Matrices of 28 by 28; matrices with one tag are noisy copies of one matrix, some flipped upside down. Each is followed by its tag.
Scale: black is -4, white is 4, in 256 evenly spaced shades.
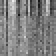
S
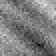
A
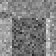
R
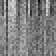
S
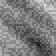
A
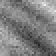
A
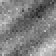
A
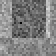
R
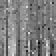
S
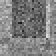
R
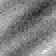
A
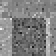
R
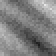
A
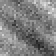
A
